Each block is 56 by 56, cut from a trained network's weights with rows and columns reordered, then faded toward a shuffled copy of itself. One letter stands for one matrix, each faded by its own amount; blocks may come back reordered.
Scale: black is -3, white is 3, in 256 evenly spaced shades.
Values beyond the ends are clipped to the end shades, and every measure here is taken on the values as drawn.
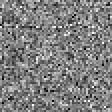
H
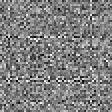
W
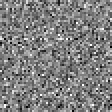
H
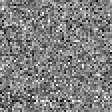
H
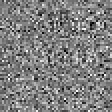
W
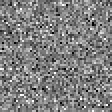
H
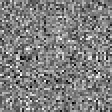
W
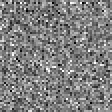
H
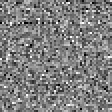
H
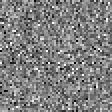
H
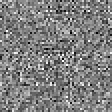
W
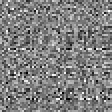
W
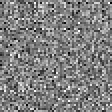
W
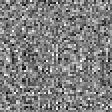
W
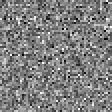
H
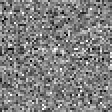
H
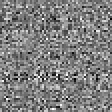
W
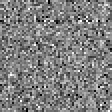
H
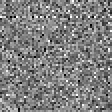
H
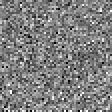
H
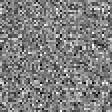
W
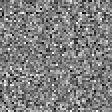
H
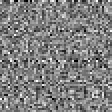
W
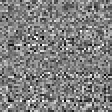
W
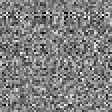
W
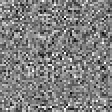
W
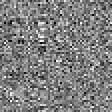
W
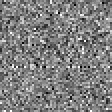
H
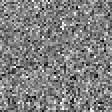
H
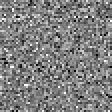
H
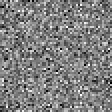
W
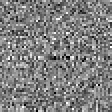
W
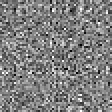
W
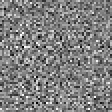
W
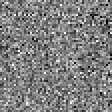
H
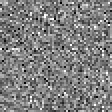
H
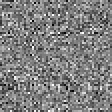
W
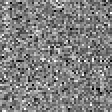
H
